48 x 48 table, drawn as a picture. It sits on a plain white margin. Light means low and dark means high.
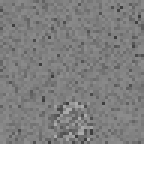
Histogram: skewed, a long tail of high values. Roughest part: bottom middle. Mirror symmetry: none. Grain: fine. Odd patch: rougher, in the bottom middle. Stripes: none.
